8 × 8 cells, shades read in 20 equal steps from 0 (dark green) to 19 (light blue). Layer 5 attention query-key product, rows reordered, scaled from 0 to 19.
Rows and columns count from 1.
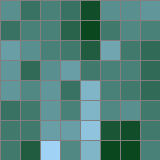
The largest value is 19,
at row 8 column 3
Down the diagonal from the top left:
10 8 8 12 15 9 1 8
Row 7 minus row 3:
-5 -3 4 5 14 -11 -6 2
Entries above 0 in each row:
8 7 8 8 8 8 8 6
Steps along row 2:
up same down down up up down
